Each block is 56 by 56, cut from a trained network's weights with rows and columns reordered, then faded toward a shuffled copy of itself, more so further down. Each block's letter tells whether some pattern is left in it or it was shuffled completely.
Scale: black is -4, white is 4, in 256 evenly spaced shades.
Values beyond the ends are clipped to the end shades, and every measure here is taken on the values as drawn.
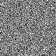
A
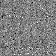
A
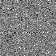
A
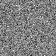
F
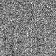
A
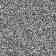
F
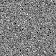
A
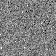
F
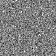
A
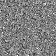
F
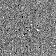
A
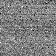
A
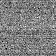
A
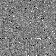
A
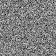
F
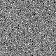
F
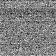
A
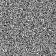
F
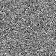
A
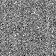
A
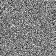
F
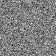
F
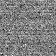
A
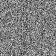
A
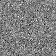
F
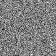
F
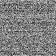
A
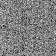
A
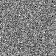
F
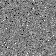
F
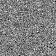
F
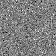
F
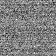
A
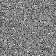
F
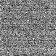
A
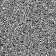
F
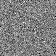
F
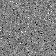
F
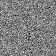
F
